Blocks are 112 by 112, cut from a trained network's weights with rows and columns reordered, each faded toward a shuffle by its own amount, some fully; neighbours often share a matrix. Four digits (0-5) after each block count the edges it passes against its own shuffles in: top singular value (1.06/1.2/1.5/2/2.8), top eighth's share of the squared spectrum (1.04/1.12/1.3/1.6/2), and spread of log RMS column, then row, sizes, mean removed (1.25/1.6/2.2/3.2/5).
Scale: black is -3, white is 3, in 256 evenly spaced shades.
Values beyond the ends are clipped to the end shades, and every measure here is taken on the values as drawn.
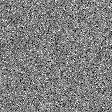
1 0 0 0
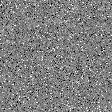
2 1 0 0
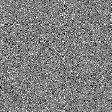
3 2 1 1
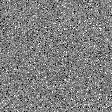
2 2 0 1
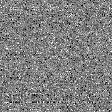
3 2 1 1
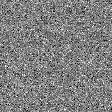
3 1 0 1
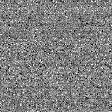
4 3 1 2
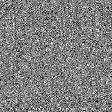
3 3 1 2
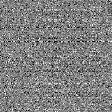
4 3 2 2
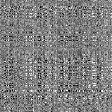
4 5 3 4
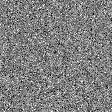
1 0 0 0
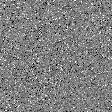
1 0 0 0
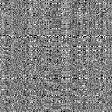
4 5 2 4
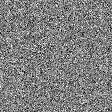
2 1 0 0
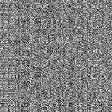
4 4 1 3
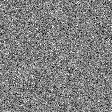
1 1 0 0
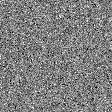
0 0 0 0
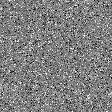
0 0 0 0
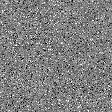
2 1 0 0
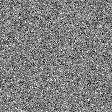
0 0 0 0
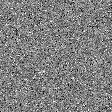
0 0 0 0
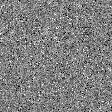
1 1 0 0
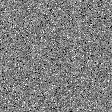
0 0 0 0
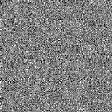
4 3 2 2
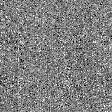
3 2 1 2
